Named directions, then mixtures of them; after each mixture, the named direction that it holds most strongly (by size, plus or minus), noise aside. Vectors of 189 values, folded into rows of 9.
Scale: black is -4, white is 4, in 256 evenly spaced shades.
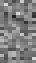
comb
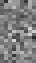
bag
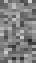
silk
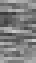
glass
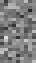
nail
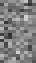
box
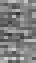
glass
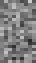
silk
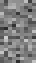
nail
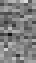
glass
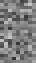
box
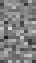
silk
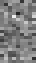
comb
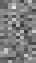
silk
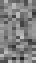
silk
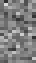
comb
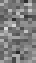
box
